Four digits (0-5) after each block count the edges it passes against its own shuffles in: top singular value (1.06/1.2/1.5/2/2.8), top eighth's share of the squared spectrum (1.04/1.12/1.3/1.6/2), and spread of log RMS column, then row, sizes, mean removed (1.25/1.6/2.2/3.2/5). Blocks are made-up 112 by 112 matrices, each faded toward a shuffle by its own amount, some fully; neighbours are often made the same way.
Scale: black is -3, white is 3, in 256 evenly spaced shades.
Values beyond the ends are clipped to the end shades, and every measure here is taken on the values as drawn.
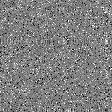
3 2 0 0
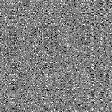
4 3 2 2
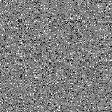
4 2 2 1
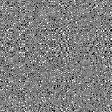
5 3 2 2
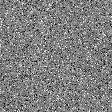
0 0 0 0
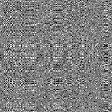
5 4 3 3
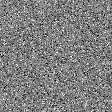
2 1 0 0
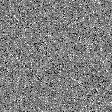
2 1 0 0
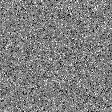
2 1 0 0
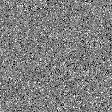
3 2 0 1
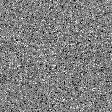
2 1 0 0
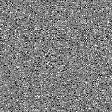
4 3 1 1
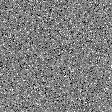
0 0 0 0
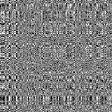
5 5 4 3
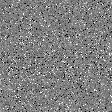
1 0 0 1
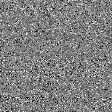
1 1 0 3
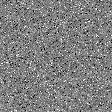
0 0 0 0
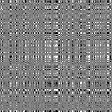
5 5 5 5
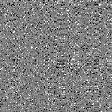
4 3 2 2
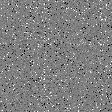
2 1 1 0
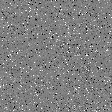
1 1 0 0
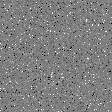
0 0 0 0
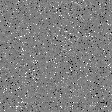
1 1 1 0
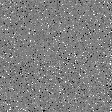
1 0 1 0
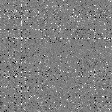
3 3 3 2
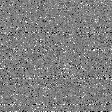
2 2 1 3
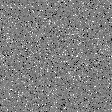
0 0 0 0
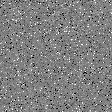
0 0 0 0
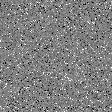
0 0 0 1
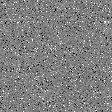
1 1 0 1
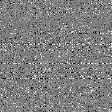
2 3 2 4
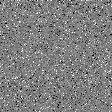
1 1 0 1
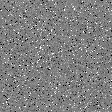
0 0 0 0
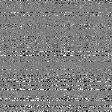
3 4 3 4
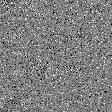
3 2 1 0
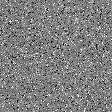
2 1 0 0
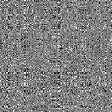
5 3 3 2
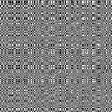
5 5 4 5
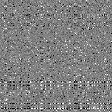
5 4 2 3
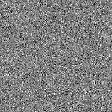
4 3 2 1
